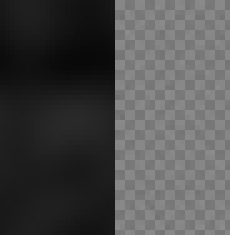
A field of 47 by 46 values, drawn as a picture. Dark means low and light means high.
It is made of 1 by 2 panels. Panel 1,1: very low, smooth, faint in contrast. Panel 1,2: middling, checkered, faint in contrast.
